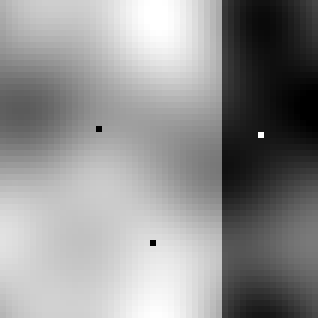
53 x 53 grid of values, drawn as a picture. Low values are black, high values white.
A vertical seam about 70% of the way across splits the table, and the left part is higher. Three lone cells stand out: one far higher and two far lower than their neighbours. The bottom left is the calmest part.
